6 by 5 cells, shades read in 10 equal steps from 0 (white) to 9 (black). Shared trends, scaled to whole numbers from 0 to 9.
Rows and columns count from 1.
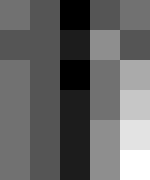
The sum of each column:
31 36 50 28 17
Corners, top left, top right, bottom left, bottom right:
5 5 5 0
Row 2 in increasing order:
4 6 6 6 8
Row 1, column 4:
6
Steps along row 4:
up up down down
